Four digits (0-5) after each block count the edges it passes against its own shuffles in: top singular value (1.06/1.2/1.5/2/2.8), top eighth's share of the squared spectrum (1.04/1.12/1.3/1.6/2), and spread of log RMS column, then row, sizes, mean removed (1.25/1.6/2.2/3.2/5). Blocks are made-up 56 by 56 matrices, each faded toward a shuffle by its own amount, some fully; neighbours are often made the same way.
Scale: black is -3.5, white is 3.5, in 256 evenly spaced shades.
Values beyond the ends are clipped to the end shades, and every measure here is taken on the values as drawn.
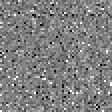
3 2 0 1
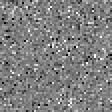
2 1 0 0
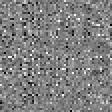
4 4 2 2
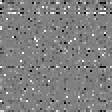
4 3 0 2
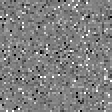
2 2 0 0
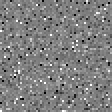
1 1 0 0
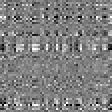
4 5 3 4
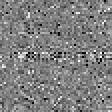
4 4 2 2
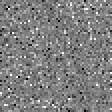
1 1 0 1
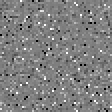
0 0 0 0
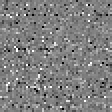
2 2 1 2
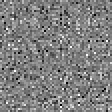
3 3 1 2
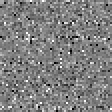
1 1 0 2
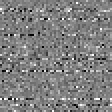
2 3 0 3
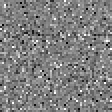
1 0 0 1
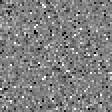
0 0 0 0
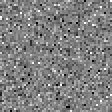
0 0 0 0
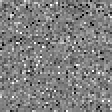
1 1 0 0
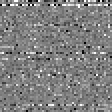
3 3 0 3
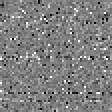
2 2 0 2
